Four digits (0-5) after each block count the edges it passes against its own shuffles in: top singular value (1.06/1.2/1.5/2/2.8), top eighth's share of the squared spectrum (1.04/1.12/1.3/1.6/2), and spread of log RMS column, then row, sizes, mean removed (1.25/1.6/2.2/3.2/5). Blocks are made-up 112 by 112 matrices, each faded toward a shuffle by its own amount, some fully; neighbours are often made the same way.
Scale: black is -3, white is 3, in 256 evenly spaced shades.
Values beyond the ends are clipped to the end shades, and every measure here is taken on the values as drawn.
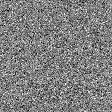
2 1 0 0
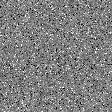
0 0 0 1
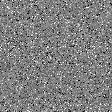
0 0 0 1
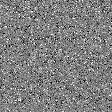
0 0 0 2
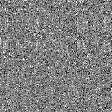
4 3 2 1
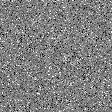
0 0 0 0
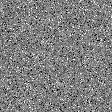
1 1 0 0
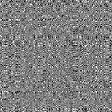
5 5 3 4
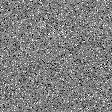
1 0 0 0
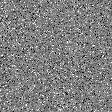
0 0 0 0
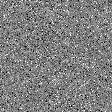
0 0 0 0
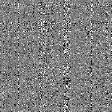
2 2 4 3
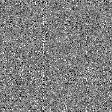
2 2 3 2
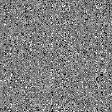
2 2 3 3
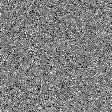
0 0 1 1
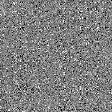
1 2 3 2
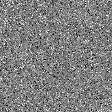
0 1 2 1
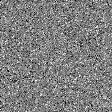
0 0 1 0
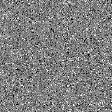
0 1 2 2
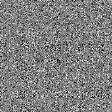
1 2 3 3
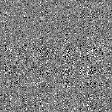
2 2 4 3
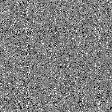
1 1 3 2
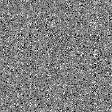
1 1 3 2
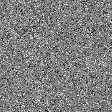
0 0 0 1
